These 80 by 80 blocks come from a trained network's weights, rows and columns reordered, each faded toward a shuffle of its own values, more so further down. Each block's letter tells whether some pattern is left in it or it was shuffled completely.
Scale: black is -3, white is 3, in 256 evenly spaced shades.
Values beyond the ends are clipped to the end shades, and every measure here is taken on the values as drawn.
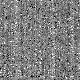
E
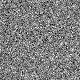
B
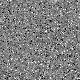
B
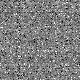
E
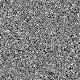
E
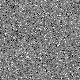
B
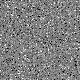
B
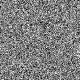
E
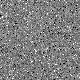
B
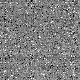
E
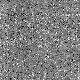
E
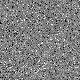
B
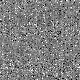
E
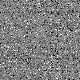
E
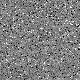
B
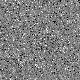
B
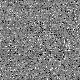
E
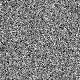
B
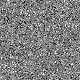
E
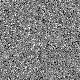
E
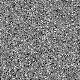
B
